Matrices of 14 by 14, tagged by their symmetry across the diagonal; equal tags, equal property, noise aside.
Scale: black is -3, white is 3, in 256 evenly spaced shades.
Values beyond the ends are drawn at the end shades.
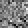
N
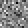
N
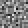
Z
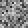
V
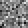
Z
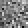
Z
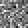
N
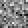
N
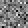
N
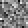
Z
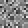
V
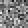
Z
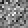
V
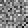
V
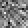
V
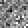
V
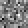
N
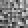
Z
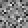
V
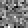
N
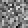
N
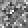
V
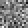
Z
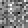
N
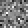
V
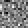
Z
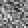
Z
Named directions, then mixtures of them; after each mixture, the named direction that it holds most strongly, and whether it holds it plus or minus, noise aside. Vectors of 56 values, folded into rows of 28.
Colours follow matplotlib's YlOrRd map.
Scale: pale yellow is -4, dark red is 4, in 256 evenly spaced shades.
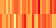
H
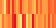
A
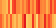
H, plus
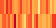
H, minus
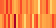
H, minus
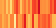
H, plus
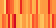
A, plus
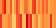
A, minus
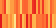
A, minus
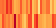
H, minus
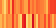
A, plus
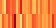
A, plus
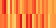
A, minus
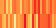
H, plus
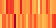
H, minus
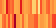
H, minus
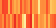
H, minus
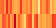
H, minus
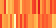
H, plus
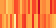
H, plus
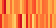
A, minus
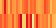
A, minus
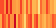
H, minus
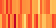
H, minus
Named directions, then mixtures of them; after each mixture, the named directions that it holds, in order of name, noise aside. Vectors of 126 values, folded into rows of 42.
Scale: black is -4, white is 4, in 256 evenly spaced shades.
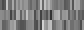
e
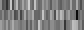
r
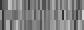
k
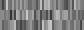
e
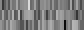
e, r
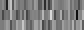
e, k, r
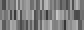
e, r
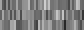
e, k, r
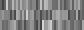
e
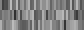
e, r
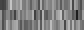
e, k, r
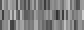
e, k, r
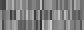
e, k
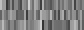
e, k, r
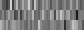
r
